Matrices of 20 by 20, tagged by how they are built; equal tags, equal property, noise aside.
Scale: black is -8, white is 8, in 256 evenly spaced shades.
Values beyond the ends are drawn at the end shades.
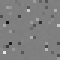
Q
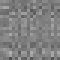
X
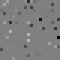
Q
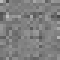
X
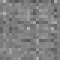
X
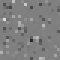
Q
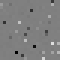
Q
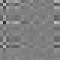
X
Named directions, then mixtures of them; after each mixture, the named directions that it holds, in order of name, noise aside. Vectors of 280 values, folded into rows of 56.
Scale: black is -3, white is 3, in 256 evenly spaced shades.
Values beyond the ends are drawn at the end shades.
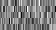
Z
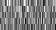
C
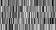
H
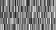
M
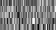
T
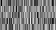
H, T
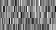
Z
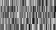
M, T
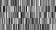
Z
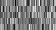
M, Z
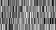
H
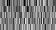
C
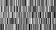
M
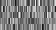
M, Z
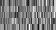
M, T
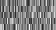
M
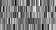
M, Z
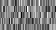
Z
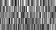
C, Z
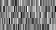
Z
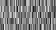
M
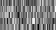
T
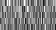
C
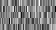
Z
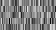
H, Z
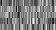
H, T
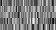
H, T
